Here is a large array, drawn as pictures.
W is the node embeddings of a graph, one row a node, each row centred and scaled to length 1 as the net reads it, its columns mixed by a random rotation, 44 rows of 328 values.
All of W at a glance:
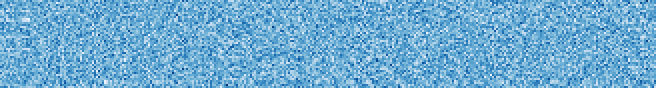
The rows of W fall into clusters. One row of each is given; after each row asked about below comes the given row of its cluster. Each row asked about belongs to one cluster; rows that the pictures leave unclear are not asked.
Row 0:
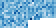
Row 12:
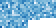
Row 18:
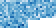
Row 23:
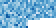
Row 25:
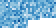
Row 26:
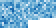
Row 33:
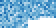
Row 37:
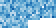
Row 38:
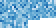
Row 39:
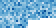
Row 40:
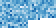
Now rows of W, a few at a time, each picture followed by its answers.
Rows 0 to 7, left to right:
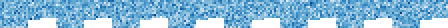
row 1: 37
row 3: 39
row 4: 25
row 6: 37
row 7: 40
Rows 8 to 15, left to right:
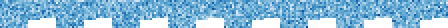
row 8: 39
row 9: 18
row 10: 18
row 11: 33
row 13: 23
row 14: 33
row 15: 38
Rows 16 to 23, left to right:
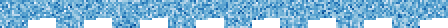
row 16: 12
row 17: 38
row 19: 26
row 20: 0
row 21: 39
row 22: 38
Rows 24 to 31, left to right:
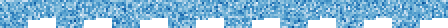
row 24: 18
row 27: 18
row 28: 0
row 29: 40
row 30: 33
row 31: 12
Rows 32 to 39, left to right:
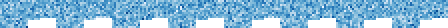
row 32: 23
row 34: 0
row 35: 38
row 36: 33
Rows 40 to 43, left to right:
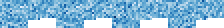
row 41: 40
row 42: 26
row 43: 25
